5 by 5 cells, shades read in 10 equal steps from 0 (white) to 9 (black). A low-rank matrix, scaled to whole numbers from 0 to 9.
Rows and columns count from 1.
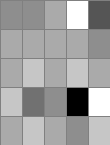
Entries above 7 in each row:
0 0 0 1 0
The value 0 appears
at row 1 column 4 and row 4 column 5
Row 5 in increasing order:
2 2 3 3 4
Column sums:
15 16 16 18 15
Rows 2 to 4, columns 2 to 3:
3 3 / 2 3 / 5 4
